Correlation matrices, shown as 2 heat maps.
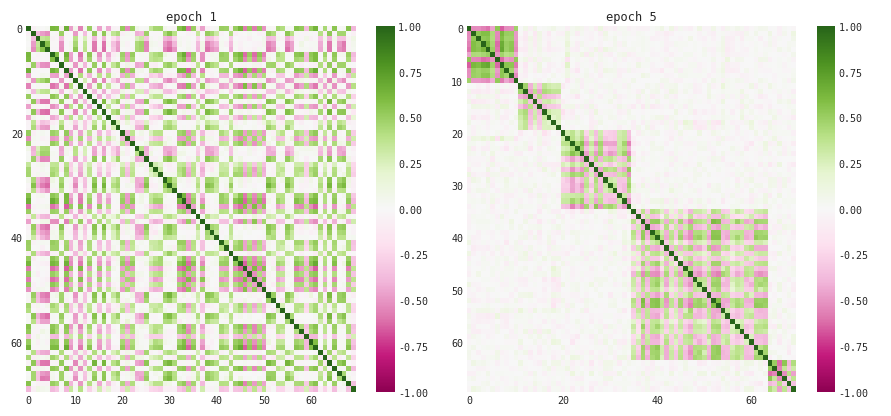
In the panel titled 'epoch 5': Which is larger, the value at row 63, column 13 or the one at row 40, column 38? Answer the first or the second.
the first
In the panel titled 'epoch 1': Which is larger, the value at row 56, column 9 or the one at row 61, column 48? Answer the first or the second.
the first
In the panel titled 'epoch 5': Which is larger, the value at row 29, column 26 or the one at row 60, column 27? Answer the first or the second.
the second
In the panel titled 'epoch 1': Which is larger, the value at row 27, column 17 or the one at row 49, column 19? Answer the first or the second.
the second
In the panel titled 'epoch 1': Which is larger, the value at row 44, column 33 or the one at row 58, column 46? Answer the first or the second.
the first
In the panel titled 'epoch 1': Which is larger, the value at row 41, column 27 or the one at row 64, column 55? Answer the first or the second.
the second
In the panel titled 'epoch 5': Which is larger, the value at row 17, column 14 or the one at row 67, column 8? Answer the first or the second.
the first
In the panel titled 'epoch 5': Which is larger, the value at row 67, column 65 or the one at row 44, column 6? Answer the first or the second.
the first
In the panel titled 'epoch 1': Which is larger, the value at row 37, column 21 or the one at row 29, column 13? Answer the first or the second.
the first
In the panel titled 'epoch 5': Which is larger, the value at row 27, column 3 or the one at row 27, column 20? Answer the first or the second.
the first
